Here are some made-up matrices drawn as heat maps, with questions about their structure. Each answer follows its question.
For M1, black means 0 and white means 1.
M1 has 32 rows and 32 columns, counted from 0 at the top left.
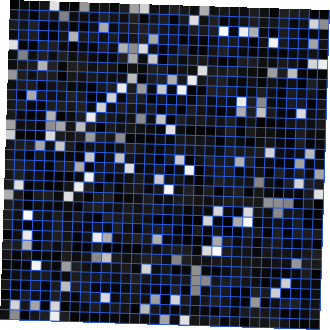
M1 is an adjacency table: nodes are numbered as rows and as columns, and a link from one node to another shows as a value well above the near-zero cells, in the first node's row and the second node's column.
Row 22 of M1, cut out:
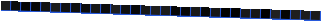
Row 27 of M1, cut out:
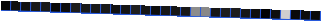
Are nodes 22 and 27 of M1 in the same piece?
no
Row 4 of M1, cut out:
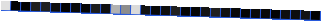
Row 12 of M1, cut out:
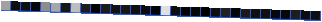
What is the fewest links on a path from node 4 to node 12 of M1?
1
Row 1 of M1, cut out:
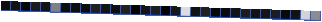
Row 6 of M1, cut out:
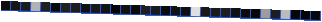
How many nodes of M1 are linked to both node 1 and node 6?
0
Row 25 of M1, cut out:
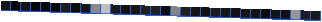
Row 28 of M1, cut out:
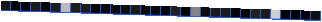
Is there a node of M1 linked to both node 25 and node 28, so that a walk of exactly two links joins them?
no
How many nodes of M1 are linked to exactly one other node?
0
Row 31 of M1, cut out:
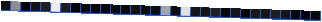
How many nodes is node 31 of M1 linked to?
4
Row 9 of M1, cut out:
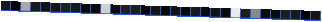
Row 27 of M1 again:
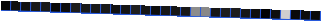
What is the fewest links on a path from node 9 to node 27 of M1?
4
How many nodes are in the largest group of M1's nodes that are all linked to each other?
3
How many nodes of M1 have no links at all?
1
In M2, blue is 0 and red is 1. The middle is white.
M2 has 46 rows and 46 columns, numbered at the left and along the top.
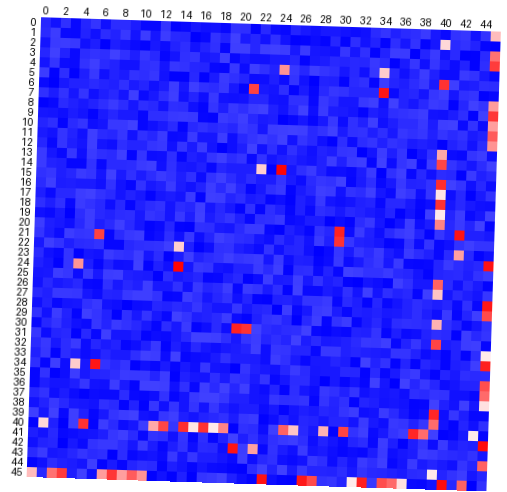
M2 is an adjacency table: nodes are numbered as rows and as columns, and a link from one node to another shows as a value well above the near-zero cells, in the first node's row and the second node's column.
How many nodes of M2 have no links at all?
0
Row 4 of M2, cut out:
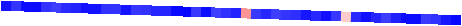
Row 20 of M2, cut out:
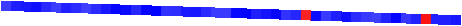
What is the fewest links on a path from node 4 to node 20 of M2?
5
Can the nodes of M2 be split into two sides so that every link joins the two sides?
yes
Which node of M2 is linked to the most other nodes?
node 45
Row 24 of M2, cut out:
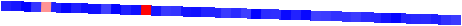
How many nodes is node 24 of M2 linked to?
2
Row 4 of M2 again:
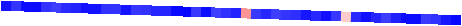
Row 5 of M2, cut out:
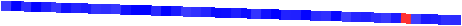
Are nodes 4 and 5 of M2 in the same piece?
no
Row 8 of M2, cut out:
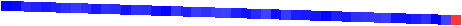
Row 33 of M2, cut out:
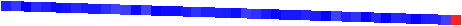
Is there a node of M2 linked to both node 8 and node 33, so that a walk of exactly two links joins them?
yes
